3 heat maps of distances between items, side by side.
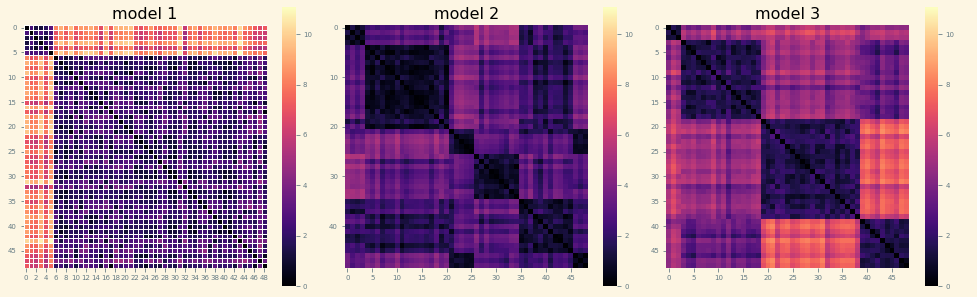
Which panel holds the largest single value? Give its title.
model 1
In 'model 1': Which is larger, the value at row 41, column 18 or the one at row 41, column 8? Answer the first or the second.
the first
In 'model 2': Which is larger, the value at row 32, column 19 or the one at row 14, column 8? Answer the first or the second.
the first
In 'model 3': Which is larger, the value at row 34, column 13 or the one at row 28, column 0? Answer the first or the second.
the second
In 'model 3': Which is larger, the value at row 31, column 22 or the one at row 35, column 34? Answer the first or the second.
the first
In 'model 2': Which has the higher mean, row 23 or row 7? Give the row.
23
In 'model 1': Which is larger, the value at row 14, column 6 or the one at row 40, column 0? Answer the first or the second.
the second
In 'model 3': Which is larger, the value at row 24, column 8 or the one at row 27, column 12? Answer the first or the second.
the first
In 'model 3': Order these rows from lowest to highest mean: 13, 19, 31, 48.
13, 19, 31, 48
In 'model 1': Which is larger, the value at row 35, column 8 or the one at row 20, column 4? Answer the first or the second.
the second
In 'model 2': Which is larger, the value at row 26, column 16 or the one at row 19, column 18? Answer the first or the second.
the first
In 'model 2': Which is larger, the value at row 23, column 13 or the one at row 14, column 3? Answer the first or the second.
the first
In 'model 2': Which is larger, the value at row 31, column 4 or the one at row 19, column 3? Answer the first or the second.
the first
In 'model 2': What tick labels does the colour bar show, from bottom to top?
0, 2, 4, 6, 8, 10
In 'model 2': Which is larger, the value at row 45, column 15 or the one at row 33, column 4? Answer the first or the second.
the second
